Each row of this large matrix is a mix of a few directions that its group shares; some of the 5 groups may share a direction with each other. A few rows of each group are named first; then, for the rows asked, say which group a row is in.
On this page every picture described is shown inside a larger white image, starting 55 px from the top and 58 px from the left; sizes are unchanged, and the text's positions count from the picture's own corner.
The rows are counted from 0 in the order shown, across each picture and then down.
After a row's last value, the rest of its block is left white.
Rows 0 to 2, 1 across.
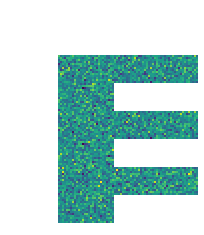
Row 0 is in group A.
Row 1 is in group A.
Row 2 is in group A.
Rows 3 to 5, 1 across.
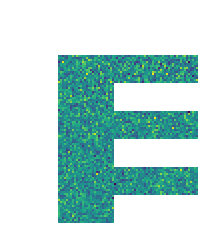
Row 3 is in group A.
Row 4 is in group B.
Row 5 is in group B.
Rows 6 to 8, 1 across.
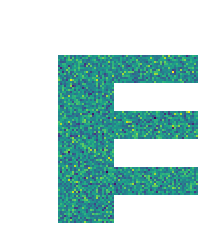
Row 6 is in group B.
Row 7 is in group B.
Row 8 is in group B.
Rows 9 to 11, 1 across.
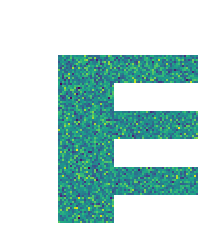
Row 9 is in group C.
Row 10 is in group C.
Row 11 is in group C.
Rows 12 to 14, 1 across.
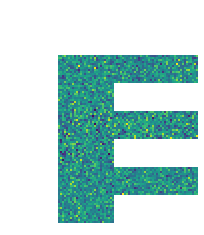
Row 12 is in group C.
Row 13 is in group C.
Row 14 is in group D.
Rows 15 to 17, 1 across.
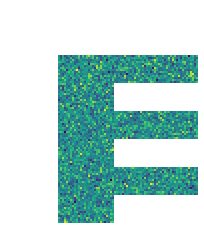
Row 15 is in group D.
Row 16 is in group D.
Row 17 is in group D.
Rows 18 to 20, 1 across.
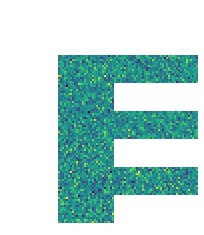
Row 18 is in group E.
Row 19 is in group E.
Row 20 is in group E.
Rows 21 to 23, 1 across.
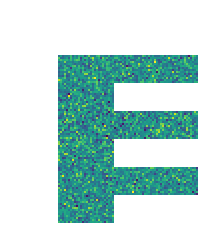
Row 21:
B
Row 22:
B
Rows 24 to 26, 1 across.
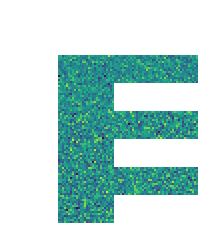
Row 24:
E
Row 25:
B
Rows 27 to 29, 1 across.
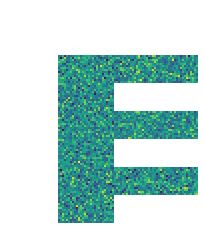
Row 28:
B
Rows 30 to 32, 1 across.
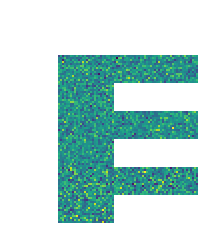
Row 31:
B
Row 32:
B
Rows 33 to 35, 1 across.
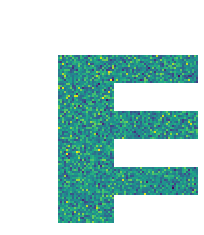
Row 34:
D
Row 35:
B
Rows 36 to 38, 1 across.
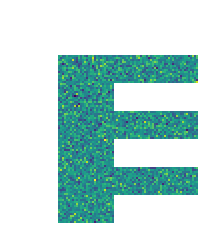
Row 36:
C
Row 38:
C
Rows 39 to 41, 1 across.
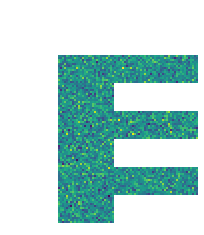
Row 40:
E
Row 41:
E
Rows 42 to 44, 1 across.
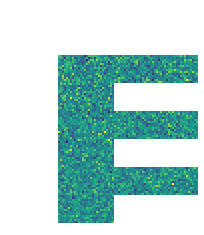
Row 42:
C
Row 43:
E
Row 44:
B
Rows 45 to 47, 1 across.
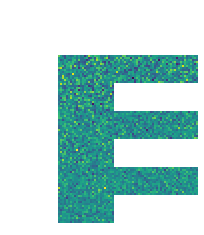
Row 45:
C
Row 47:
E
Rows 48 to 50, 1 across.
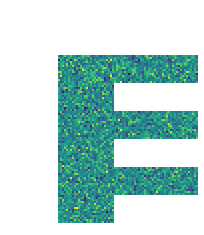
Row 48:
E
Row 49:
E
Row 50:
B
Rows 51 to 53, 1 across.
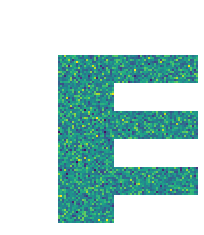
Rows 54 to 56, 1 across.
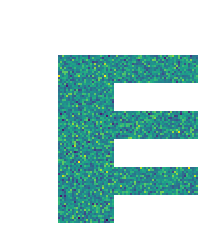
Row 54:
E
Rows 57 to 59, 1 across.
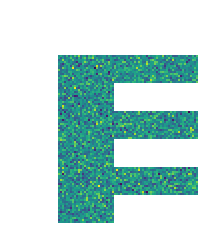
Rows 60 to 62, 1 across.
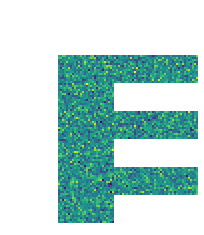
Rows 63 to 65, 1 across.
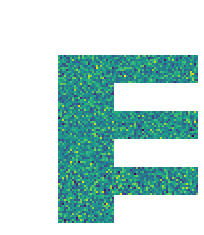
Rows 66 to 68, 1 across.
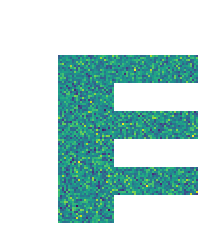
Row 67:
B
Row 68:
C
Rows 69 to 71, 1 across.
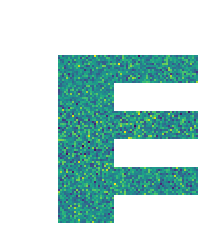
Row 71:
B
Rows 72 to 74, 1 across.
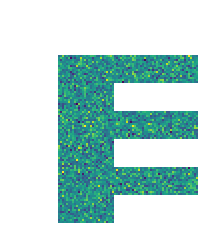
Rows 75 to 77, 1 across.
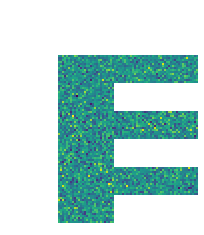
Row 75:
D
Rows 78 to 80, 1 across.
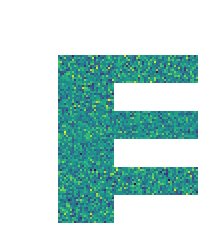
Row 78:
A
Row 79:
D
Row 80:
C
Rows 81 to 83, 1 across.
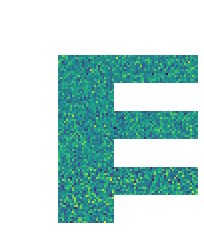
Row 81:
A
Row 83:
C
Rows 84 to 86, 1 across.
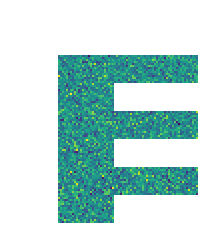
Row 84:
E
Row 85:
C
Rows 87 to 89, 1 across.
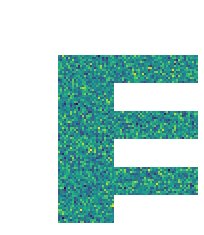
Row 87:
B
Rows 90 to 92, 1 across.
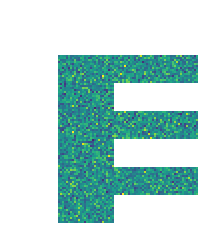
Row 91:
A
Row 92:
D
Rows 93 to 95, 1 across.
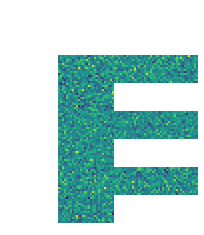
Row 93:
C
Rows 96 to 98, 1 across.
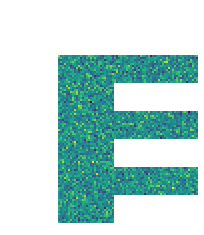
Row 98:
B
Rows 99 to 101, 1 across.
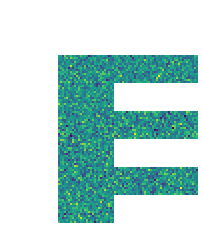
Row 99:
B
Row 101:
C
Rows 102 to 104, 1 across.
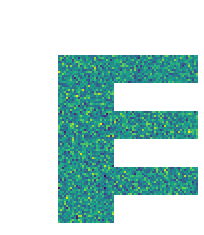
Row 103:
D
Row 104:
E
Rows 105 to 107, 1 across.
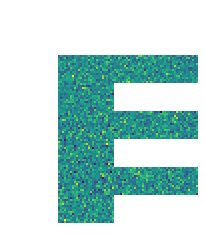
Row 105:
A
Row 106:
A
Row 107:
E
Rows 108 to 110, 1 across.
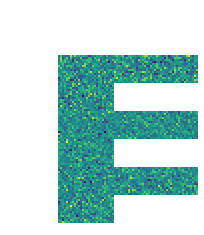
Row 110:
E
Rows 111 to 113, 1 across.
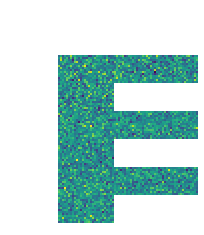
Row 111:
B
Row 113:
D
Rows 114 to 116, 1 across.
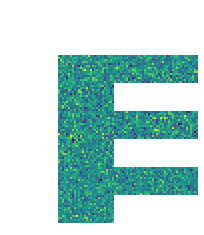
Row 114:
E
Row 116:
D
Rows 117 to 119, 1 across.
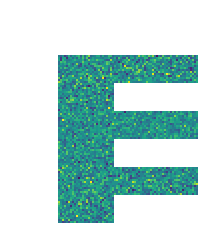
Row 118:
A
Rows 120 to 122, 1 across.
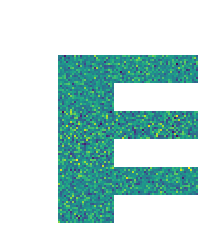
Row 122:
D
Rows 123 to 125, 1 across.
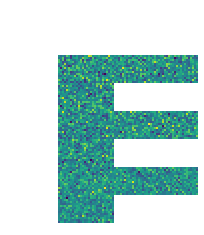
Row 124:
D
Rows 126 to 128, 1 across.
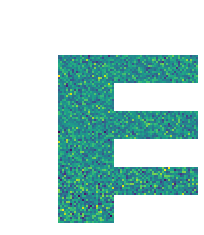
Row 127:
E
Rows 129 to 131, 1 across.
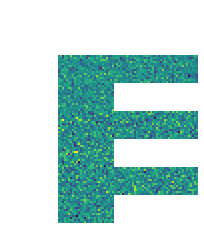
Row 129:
D
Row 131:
D
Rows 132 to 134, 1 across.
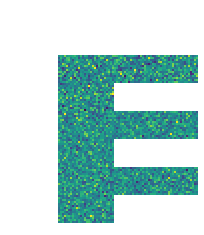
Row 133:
C
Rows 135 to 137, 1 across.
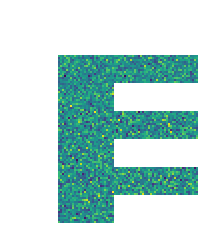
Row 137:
A
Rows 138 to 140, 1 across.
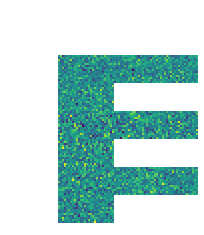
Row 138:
E
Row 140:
C
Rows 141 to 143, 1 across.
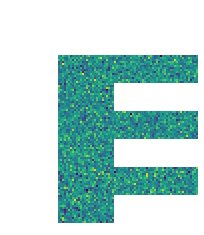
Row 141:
A
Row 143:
C
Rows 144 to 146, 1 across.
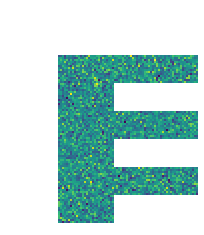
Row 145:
A
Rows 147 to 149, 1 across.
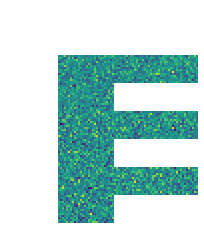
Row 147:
B
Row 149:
C
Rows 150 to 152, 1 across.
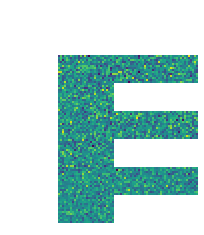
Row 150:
A
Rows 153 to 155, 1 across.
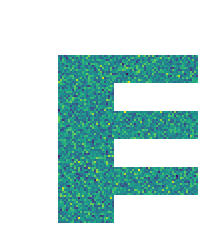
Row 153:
A
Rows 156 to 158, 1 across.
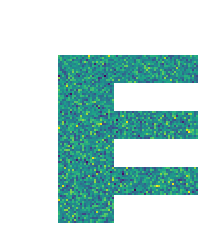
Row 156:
E
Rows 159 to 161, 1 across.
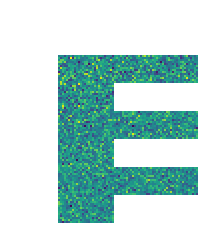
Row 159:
B
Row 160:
E
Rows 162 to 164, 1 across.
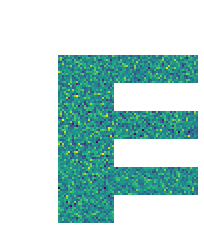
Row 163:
D
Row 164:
E
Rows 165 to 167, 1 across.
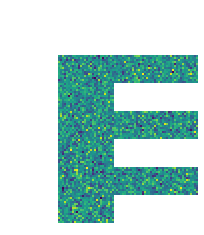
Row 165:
B
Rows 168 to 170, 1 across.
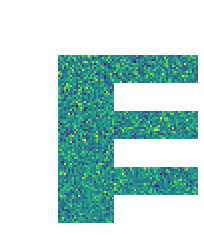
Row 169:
B
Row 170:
B
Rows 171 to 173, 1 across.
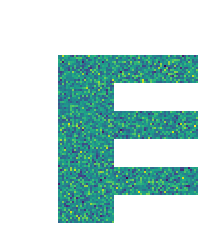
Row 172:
A
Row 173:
D
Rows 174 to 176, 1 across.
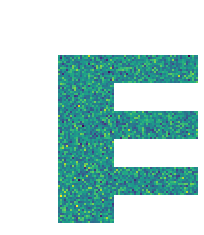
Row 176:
C
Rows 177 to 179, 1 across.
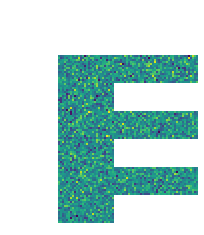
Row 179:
D
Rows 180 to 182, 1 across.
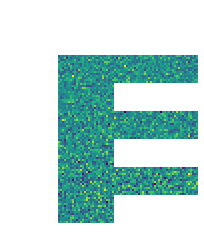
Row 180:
A
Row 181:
A
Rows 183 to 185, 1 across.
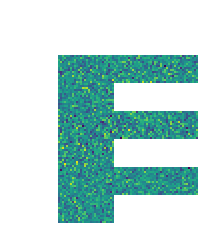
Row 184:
E
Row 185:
D
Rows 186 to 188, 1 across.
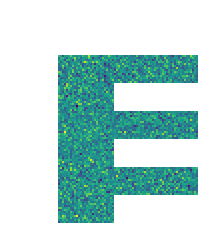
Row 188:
D
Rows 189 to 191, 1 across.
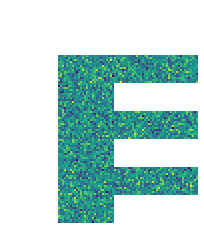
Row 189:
E
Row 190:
B
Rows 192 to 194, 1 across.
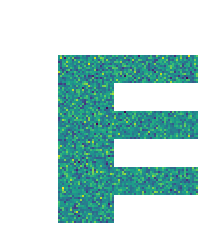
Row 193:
A
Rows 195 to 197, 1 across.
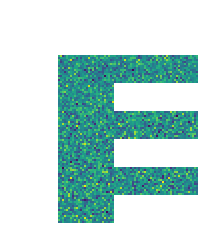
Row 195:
E
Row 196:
D
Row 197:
D
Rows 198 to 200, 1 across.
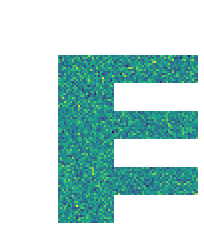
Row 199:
E
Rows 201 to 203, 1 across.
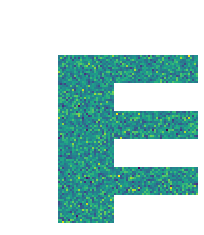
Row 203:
E
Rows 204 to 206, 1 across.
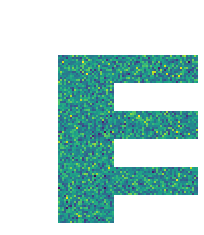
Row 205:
E
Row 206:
E
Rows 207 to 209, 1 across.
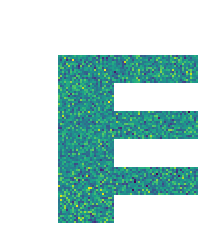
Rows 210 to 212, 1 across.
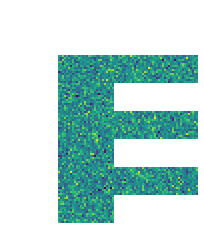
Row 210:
D
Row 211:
B
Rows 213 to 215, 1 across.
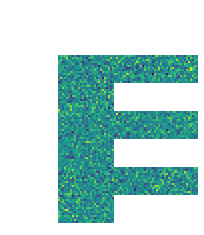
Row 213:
A
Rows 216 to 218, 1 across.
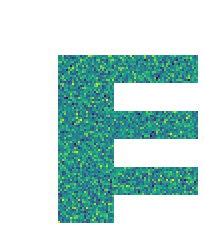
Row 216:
B
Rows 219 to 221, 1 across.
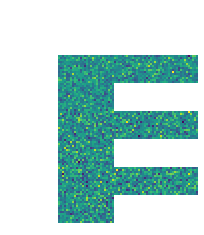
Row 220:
D
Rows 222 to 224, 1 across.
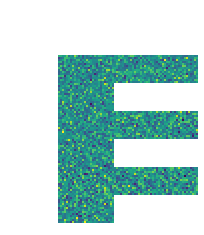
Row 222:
D
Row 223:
C
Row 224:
E
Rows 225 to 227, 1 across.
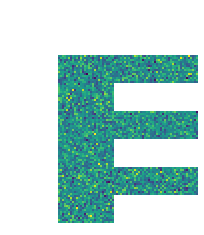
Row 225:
B
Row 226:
C
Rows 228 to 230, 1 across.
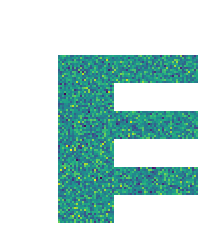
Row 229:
E
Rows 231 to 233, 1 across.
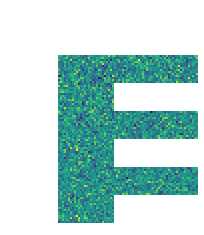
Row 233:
D
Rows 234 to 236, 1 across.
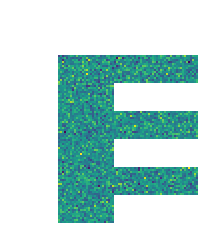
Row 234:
A
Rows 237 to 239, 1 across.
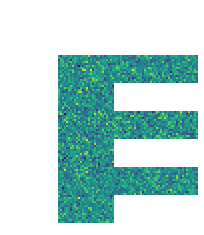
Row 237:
E
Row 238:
C
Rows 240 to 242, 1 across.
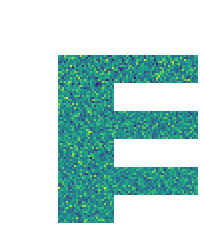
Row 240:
B
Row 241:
C
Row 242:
E
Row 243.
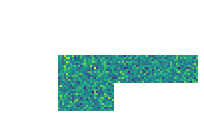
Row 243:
C
